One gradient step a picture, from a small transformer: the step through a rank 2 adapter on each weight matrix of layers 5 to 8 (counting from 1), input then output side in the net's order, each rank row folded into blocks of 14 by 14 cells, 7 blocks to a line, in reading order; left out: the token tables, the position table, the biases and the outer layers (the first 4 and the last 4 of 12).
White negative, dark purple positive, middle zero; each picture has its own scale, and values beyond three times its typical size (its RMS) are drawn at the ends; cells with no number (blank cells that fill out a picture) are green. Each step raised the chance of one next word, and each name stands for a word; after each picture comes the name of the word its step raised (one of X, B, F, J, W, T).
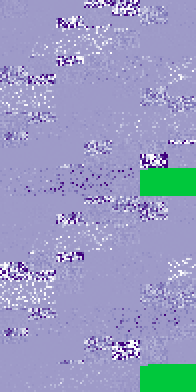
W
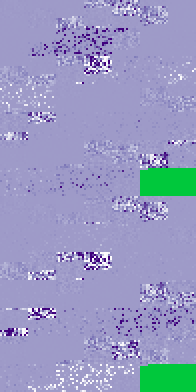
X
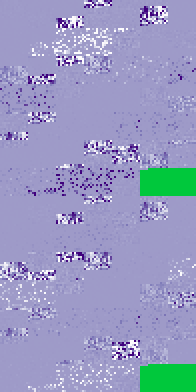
W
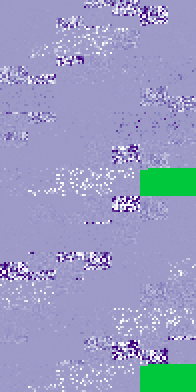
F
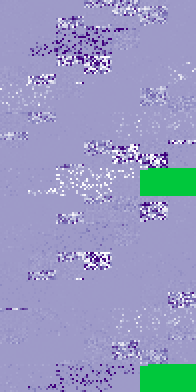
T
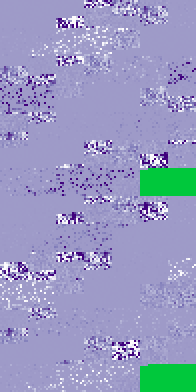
W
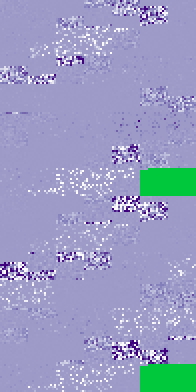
F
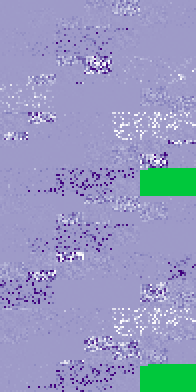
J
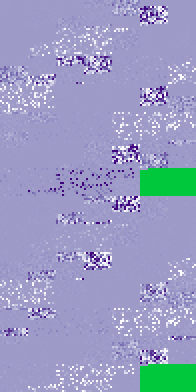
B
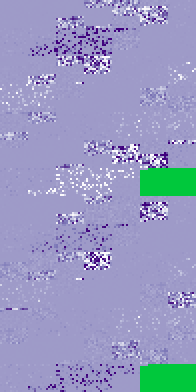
T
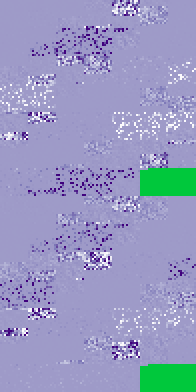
J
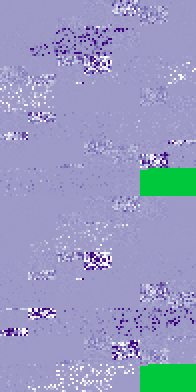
X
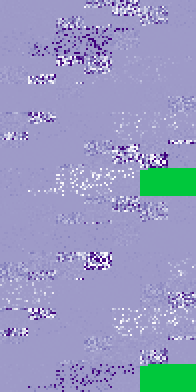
T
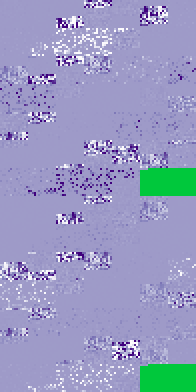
W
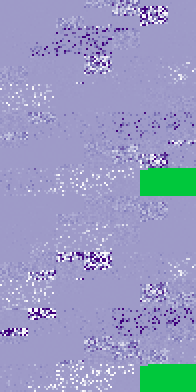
X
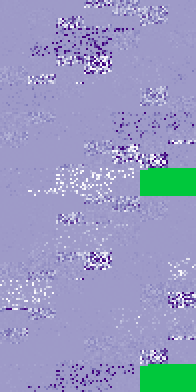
T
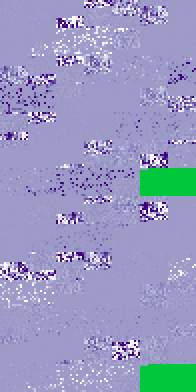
W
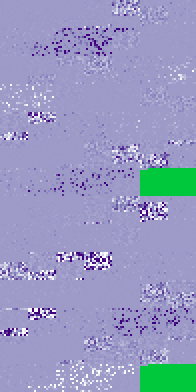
X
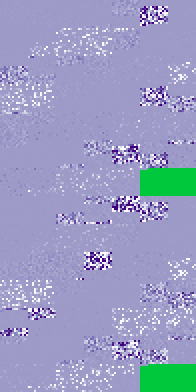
B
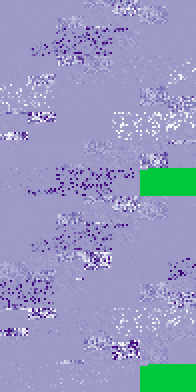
J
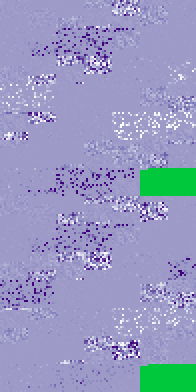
J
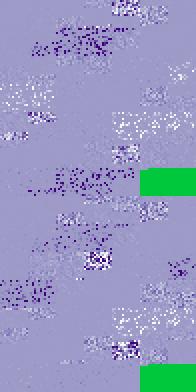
J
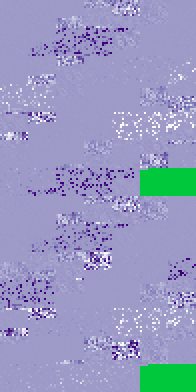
J
